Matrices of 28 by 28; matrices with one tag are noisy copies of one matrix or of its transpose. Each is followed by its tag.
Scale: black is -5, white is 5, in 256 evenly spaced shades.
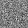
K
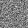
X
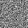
X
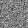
X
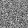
K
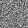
X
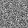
K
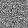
K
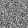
K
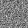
X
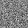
K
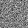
X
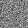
X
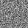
X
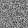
K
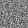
K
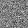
K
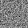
X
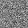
K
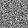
K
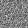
X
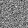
X
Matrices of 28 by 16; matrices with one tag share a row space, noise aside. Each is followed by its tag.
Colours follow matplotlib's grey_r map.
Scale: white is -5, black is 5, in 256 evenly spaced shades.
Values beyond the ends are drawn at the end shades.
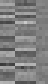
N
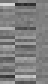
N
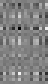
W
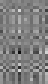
W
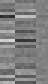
N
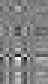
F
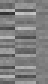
N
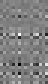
W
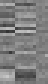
N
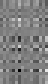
W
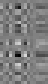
F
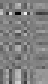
F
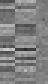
N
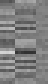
N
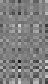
W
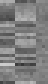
N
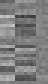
N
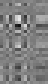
F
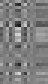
F
